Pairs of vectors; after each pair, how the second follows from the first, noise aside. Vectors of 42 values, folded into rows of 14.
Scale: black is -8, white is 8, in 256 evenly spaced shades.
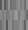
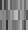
scaled up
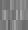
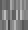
scaled up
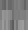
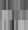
scaled up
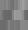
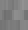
shrunk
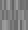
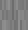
shrunk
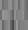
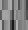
scaled up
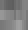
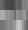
scaled up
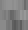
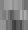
scaled up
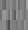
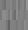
shrunk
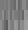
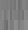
shrunk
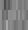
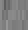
shrunk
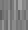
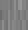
shrunk
